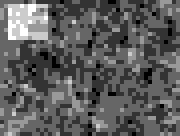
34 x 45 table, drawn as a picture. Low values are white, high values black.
In the top left lies a patch that is lower than the rest. The ninth with the lowest average is the top left. There are no regular stripes. The texture is blotchy.
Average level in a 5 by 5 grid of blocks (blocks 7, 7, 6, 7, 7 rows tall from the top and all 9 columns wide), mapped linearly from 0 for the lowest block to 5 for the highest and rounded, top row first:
03454 / 23445 / 45444 / 43444 / 34444
